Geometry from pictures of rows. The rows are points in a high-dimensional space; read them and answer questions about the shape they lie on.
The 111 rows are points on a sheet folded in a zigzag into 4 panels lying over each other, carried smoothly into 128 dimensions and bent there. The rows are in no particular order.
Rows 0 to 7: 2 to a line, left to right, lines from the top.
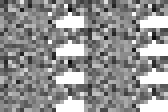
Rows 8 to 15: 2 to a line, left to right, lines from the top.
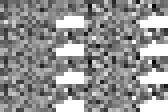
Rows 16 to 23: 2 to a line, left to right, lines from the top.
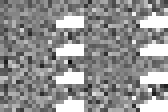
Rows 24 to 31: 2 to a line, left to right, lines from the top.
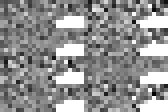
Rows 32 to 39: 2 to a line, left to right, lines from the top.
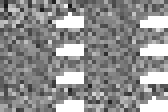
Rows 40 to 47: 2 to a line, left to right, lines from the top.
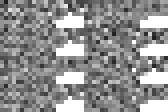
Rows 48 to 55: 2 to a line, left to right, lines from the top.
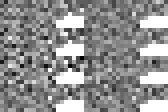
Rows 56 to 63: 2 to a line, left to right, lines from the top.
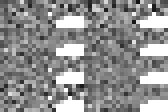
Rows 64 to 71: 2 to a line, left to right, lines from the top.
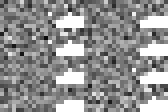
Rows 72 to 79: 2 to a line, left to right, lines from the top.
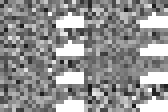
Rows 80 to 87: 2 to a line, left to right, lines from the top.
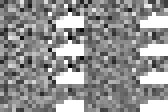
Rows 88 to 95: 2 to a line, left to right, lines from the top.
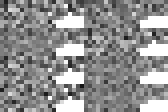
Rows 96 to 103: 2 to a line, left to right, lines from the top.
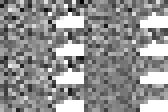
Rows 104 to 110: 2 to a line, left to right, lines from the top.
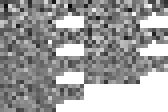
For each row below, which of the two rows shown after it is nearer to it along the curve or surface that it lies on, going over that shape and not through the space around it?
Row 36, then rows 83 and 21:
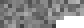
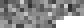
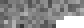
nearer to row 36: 21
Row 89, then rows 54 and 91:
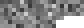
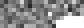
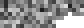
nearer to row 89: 54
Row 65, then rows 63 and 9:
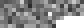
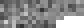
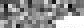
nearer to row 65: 9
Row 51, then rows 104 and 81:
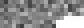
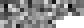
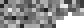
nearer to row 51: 81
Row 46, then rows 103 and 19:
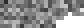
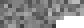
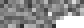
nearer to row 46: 103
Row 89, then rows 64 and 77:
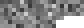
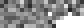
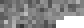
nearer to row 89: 64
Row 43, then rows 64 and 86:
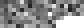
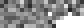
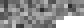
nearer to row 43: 64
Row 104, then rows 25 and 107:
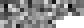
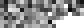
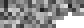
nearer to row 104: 25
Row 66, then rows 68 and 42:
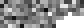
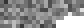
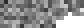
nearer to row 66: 42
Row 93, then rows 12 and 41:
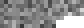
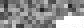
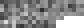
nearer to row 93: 41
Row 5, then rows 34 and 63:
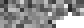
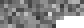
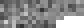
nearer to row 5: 34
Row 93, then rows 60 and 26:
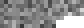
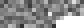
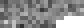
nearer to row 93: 26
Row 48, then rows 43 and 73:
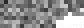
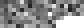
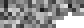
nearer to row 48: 73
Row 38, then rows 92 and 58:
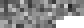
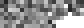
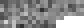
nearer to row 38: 92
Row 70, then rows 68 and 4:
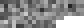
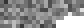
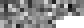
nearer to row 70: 68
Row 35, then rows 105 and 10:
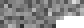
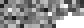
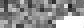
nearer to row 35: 105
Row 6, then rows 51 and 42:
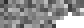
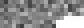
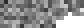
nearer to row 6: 51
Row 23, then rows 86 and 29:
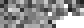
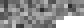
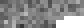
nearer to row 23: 86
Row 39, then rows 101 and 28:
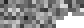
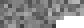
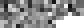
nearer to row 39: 101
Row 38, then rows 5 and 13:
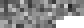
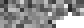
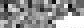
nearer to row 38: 5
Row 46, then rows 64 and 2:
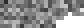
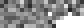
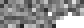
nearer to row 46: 2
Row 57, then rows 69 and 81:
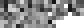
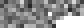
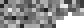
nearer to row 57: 69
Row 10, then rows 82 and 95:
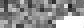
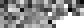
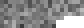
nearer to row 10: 82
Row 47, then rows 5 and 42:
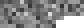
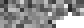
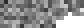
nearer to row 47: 5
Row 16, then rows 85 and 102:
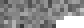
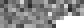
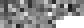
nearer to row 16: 85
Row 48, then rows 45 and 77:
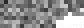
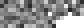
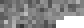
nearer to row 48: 77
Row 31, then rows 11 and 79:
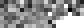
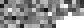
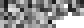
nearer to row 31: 79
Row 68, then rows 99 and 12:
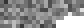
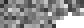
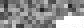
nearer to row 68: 99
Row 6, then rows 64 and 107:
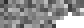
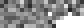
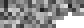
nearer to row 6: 107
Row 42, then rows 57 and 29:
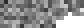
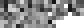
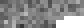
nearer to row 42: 29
